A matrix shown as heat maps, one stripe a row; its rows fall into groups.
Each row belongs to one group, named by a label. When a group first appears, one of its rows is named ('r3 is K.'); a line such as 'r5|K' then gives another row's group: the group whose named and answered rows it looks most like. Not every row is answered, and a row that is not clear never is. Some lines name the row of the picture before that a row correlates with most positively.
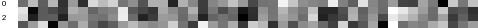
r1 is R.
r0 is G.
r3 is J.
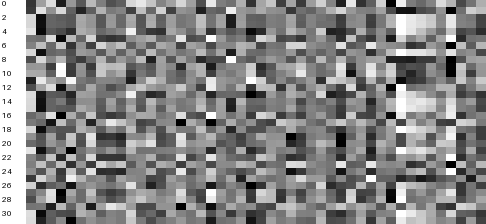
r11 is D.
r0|J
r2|R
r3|R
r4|R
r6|G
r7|R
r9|G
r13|R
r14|R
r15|R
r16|J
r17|G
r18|R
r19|J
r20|J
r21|R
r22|J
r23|G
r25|D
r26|R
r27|J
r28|J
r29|G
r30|R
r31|R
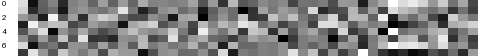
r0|R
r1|R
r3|D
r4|J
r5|J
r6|R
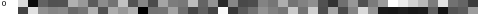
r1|D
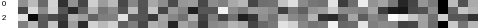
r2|R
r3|G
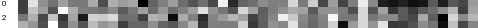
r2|G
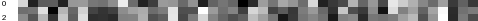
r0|R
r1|J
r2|J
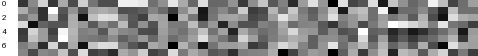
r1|G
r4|D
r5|D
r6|G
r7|J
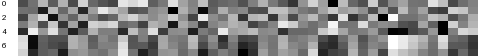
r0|J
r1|G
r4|D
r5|R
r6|R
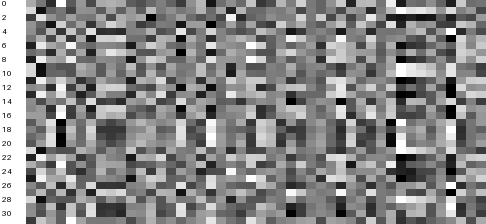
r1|R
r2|D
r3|G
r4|J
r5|G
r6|D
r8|D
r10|R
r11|D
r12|G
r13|D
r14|J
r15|G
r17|J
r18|J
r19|J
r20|J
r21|R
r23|G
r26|J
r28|R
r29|J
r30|J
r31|D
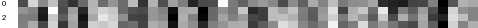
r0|D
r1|G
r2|G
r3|G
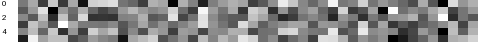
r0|G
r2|J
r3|D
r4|G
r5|D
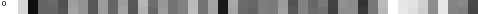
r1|R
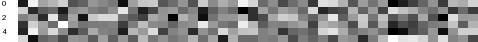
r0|D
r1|R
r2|G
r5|R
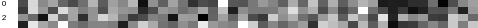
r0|D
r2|G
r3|D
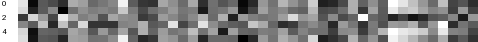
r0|R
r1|R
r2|D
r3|J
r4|R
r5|R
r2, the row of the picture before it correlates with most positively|1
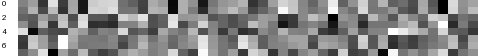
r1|G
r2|J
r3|J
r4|R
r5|D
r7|J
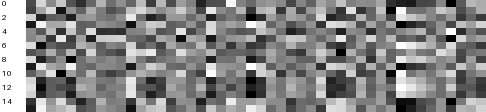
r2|R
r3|D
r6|R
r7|J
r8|R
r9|D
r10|J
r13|R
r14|D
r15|D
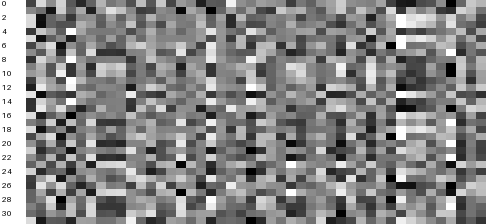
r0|D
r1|G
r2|R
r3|R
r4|D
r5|R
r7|J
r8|D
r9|G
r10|G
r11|D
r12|D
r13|R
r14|D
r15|D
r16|R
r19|J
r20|J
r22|J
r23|G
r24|R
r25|J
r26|D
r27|G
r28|J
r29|J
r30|J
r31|R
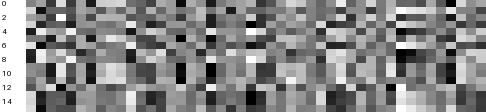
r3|R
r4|D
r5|G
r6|R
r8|D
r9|G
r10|G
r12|J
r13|R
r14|R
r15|R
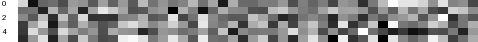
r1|G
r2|J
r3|J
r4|D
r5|J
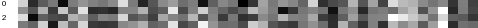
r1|J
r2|R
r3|J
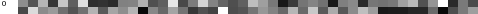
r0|J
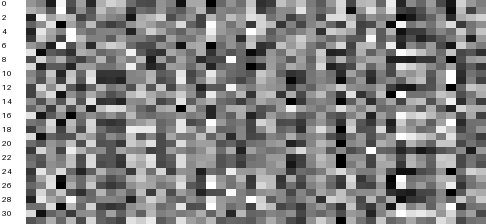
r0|G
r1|G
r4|D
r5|D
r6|G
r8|D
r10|J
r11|J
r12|D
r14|J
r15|G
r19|R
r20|J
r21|D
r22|J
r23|J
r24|D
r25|J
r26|J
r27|D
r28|D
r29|J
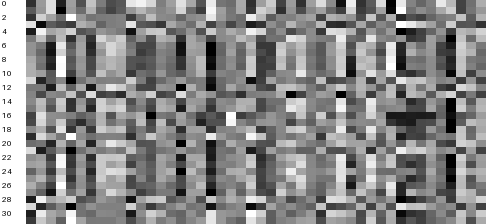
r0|J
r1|J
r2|D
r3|R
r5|G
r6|G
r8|G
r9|G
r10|G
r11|R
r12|G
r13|J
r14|G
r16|D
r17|D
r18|G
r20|G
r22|G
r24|G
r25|G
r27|G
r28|D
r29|R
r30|D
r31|D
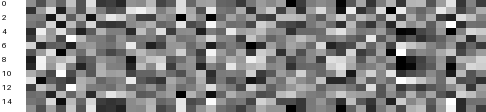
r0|J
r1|J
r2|G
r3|J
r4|D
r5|D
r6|R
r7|J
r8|D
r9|D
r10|G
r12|D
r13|G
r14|J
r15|J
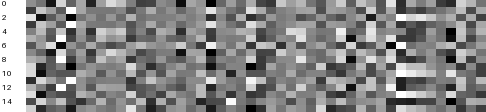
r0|G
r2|R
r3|D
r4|G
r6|J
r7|G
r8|G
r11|D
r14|D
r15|R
